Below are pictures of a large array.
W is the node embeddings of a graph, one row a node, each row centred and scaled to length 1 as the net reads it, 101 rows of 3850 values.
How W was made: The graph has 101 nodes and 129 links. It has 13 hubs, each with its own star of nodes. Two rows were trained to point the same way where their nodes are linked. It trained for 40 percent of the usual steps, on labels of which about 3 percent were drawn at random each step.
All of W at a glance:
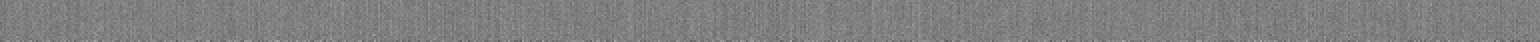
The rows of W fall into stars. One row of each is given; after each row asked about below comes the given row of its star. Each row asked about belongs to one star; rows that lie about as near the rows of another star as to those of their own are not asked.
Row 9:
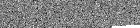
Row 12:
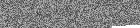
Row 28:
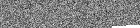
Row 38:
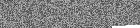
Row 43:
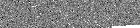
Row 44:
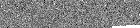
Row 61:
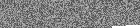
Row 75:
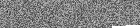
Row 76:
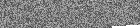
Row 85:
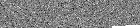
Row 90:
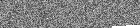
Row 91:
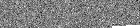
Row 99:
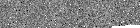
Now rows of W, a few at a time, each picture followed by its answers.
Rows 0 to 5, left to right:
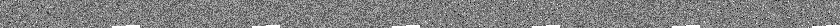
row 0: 9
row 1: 38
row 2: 85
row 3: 12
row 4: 9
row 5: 28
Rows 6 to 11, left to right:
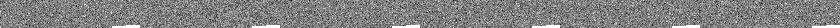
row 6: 75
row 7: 90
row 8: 76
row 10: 91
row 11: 9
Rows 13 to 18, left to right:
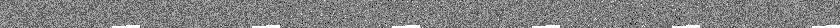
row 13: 90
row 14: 91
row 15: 75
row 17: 76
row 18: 99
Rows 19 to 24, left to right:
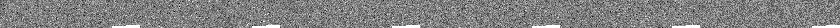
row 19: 85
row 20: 28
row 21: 91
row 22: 85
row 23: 43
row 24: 99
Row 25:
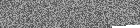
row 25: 76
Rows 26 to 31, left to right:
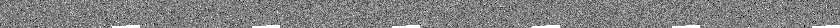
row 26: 91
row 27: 44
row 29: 90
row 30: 75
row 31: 44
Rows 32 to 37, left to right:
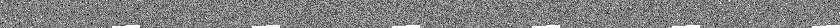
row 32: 38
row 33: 61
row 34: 43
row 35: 9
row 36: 9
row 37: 44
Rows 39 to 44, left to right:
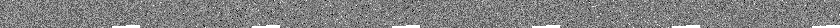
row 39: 99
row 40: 99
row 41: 75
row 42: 91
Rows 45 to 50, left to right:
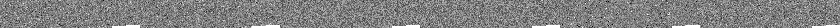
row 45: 91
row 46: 90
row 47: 28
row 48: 91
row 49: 38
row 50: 85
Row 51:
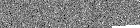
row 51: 61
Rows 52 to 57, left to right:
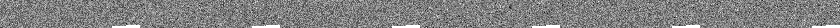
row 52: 28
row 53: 85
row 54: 61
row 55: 90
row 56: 76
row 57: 9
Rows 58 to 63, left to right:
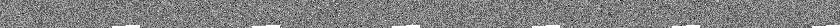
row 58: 61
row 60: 43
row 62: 9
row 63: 76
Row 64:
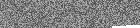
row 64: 44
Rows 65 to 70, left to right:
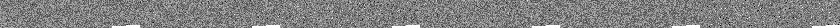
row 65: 12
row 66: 61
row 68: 12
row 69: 85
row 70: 61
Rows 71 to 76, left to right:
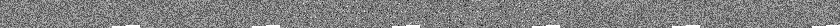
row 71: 9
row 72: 12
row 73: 90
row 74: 91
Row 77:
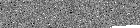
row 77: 99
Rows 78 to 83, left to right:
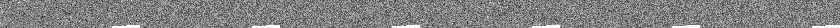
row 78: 90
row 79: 9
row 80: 28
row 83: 61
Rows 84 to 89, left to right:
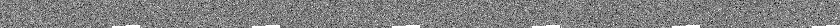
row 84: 85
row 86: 43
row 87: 85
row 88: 43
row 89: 43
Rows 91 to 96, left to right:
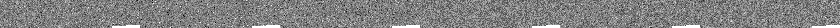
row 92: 38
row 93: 90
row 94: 28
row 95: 85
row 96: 12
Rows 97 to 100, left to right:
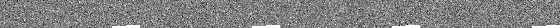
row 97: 91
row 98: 90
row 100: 75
